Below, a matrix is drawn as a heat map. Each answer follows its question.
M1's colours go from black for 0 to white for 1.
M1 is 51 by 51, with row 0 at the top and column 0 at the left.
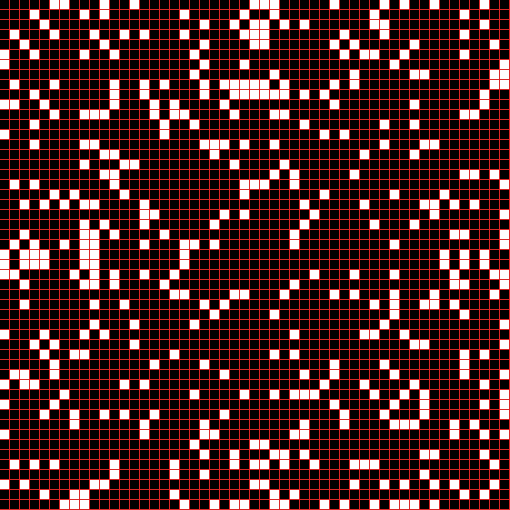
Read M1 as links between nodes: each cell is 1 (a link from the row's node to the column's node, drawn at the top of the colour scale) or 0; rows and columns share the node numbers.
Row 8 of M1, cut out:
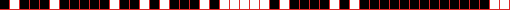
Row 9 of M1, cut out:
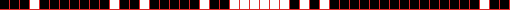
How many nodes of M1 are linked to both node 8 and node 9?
8
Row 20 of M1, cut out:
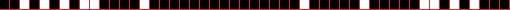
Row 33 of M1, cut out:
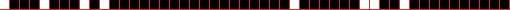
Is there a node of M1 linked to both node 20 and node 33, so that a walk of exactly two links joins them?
yes
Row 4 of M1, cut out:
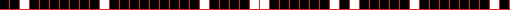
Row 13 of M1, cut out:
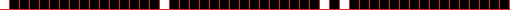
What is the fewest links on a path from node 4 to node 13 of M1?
3
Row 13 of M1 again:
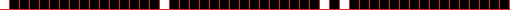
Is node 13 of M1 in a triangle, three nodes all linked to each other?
no
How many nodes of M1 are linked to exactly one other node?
0
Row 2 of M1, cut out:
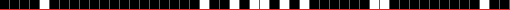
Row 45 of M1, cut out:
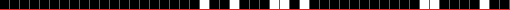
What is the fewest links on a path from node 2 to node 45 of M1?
2
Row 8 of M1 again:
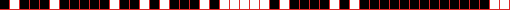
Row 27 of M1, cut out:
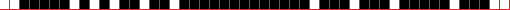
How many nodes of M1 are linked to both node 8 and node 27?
6
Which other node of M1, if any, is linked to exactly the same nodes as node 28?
node 23
